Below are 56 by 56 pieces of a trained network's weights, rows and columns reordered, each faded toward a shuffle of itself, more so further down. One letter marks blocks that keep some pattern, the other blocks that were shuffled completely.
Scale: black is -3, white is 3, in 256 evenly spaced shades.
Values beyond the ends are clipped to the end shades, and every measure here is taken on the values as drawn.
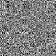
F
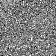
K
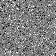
K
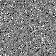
K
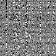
F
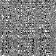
F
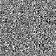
F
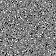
K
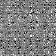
F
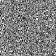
F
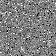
K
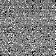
F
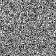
F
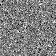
K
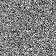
K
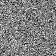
K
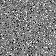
K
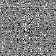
F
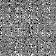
F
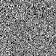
F
